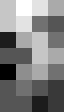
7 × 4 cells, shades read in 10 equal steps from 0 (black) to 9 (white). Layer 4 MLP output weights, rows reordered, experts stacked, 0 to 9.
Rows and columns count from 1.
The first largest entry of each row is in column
2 2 3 3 3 2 1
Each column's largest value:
7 9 8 6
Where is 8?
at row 1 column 3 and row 2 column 2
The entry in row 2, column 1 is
7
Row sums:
30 22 18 19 15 12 9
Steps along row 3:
up up down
